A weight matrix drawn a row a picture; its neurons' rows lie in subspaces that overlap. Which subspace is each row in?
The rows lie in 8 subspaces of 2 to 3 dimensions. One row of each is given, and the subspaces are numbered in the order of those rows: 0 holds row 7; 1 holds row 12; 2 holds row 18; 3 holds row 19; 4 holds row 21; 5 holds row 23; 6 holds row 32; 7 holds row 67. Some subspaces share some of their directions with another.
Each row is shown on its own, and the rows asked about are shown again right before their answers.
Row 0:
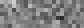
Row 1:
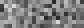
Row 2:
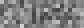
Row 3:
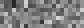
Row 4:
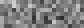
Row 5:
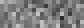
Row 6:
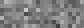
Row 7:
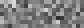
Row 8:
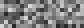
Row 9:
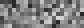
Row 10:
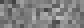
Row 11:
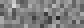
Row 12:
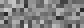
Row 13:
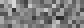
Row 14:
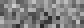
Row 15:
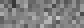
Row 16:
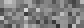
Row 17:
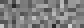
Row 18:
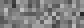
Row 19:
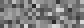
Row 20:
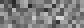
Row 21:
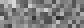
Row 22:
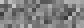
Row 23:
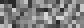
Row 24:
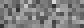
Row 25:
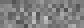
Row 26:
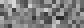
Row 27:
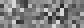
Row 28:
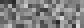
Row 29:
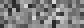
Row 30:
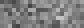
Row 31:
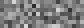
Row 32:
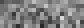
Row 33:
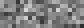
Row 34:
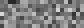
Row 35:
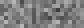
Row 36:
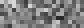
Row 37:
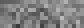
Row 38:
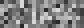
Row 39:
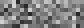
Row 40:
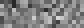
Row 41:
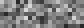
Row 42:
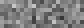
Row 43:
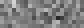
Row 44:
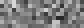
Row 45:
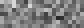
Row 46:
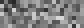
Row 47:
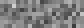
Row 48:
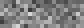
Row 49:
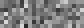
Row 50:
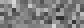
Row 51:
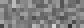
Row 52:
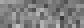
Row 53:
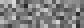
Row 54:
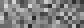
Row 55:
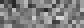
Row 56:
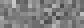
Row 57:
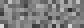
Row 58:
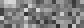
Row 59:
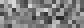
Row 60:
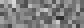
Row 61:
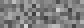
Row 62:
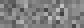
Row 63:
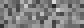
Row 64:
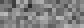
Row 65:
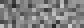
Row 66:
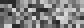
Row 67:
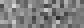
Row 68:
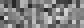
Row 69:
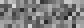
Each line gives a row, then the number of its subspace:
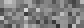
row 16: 4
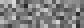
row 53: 0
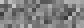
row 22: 2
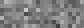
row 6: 4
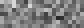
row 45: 5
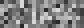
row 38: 1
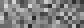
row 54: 2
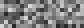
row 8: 5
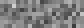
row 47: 2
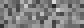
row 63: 5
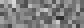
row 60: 0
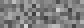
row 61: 3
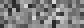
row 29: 5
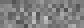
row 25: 3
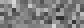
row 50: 7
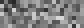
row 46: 2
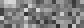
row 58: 4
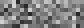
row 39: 0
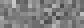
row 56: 2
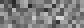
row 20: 2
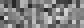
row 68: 1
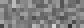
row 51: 7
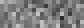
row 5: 6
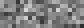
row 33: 5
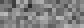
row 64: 5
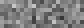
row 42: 3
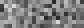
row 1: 7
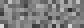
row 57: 7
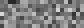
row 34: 7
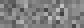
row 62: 3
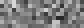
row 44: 4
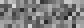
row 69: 2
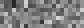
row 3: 1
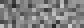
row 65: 7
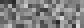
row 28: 0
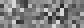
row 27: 3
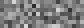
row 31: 3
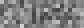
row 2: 1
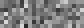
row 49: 1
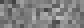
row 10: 1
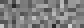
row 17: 7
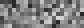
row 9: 2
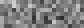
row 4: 3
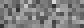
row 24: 5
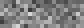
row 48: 0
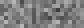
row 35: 1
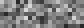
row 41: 5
